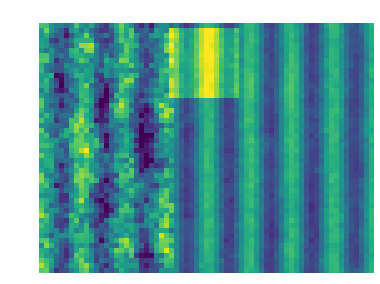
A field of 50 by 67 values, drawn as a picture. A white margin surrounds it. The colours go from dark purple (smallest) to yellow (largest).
Odd patch: higher, in the top middle. Stripes: upright, repeating 8 times. Grain: streaks running down. Seam: vertical, 40% of the way across, the right part calmer.
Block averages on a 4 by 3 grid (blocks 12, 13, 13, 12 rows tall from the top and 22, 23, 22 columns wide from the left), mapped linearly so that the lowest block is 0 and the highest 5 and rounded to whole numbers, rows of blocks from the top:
150 / 020 / 110 / 110
